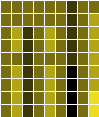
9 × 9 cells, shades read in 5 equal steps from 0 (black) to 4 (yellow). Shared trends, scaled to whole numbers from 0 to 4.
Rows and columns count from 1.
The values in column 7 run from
0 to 1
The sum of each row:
17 18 19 19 17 18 18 19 19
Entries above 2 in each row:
0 1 3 3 1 3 3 3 3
